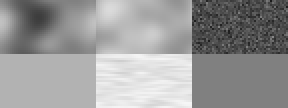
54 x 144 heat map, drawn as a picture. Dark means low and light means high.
The table splits into 2 rows of 3 panels. Panel 1,1: middling, smooth, strong in contrast. Panel 1,2: high, smooth. Panel 1,3: low, fine-grained. Panel 2,1: high, flat. Panel 2,2: very high, streaked across, faint in contrast. Panel 2,3: middling, flat.
